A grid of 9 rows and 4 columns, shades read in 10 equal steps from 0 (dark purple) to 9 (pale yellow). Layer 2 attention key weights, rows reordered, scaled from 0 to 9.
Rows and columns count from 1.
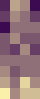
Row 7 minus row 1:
4 -3 -1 4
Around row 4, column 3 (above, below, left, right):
4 5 5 3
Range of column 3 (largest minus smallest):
5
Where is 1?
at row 1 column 1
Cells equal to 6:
2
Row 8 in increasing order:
4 5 6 8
